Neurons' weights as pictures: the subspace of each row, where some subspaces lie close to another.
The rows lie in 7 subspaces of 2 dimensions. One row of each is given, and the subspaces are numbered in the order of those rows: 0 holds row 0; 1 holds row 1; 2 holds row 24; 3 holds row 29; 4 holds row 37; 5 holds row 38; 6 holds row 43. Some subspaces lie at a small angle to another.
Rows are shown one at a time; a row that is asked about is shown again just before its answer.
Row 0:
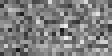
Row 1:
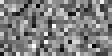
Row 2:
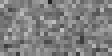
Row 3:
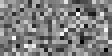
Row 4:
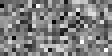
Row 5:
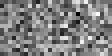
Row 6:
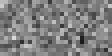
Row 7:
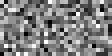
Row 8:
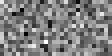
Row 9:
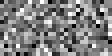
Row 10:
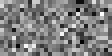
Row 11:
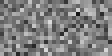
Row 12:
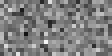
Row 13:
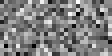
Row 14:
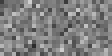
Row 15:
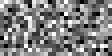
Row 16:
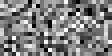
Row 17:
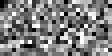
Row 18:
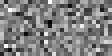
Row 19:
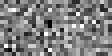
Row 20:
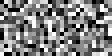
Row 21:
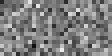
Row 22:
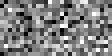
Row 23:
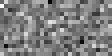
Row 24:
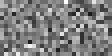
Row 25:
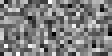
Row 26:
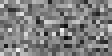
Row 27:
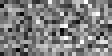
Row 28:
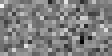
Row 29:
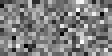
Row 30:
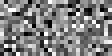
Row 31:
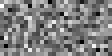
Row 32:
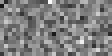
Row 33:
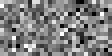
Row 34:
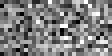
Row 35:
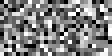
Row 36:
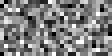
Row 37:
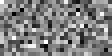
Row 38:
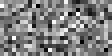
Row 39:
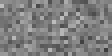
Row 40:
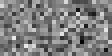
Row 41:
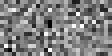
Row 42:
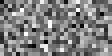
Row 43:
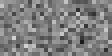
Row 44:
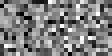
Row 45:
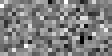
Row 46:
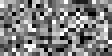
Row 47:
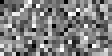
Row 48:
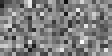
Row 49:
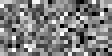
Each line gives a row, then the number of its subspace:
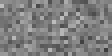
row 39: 5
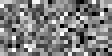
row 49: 3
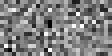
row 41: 0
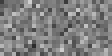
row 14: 1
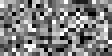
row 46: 6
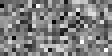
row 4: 5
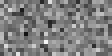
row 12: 4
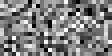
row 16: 5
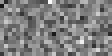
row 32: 2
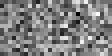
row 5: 0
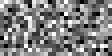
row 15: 1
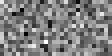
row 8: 4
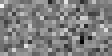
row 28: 2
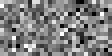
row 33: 3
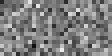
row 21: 1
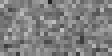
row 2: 4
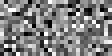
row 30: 5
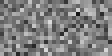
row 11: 6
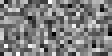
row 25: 2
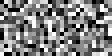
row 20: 2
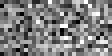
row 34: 0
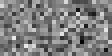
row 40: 6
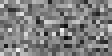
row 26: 0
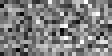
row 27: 0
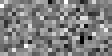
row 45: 2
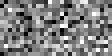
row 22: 5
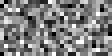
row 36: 2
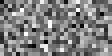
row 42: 4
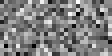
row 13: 3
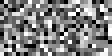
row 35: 6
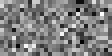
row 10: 3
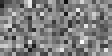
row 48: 1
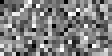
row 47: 1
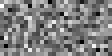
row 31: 1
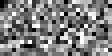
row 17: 4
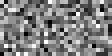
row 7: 6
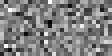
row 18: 5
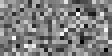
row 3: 6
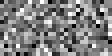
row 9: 3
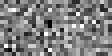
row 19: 0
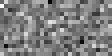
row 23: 6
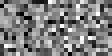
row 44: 3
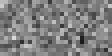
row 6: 4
